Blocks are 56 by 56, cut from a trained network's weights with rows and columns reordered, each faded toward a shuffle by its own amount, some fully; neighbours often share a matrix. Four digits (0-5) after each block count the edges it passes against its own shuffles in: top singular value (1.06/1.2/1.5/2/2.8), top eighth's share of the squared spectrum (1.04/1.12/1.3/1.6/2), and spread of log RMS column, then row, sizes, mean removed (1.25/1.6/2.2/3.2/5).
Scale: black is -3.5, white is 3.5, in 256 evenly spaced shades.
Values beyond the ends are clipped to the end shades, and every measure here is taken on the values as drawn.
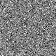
0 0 0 0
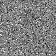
0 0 0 0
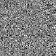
2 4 2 2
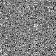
2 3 1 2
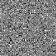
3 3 1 2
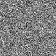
2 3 0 1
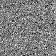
1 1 0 0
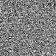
2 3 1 1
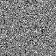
3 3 2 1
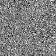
2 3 1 1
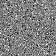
1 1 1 0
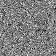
0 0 0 0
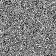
0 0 0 0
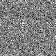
2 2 1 1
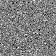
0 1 0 0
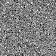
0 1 0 0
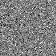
1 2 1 0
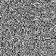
2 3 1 1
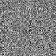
3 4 2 2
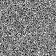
1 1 0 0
